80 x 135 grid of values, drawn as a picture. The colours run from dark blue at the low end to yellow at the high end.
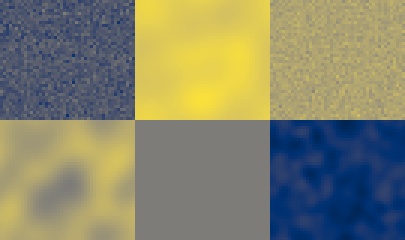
The table splits into 2 rows of 3 panels. Panel 1,1: low, fine-grained. Panel 1,2: very high, smooth, faint in contrast. Panel 1,3: high, fine-grained, faint in contrast. Panel 2,1: high, smooth. Panel 2,2: middling, flat. Panel 2,3: very low, blotchy, faint in contrast.
